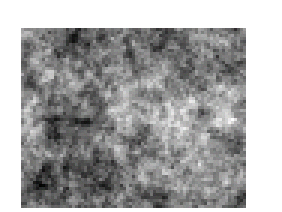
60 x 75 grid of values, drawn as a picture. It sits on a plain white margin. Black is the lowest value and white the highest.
The ninth with the highest average is the middle right. No single row or column stands out from its neighbours. The field is mottled with small blotches. The values follow a bell shape. There are no regular stripes. The halves do not mirror each other.
